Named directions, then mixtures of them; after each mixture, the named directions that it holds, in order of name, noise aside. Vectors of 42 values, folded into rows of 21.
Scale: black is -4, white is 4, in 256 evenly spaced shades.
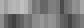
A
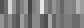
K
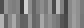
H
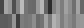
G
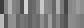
H, K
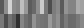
A, G, K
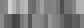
A, K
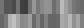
A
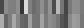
H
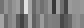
A, H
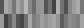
A, G, H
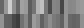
A, G, K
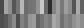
G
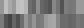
A, G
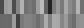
G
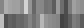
A, H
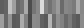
K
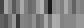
G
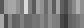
A, H, K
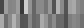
H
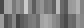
A, G, H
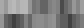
A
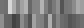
A, K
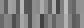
H, K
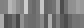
A, H, K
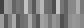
G, H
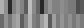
K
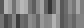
A, G, H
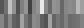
K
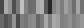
G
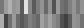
A, H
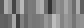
G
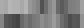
A
